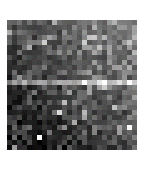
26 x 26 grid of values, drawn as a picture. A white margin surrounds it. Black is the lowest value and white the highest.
Odd lines: row 13. Slope: up to the top right. Mirror symmetry: none. Ninth with the lowest average: bottom left.
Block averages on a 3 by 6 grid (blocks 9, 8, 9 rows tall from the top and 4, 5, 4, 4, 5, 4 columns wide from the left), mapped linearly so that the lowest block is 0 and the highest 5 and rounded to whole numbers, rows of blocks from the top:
233455 / 123445 / 001223
